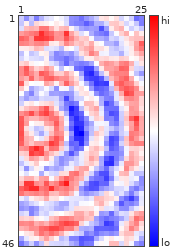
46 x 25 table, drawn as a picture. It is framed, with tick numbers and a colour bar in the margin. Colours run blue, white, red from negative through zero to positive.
The field is mottled with small blotches. On average the colour sits 50% of the way up the scale. Concentric rings centre on the middle left.
